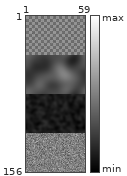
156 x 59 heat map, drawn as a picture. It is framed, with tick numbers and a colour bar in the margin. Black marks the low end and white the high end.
The table splits into 4 rows of 1 panel. Panel 1,1: middling, checkered. Panel 2,1: low, smooth. Panel 3,1: very low, blotchy, faint in contrast. Panel 4,1: middling, fine-grained.
